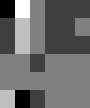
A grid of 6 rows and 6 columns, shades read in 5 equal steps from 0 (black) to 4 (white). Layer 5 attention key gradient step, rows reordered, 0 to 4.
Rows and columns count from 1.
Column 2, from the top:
4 3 3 2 2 0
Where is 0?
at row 1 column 1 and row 6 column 2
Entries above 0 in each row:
5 6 6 6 6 5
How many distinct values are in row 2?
3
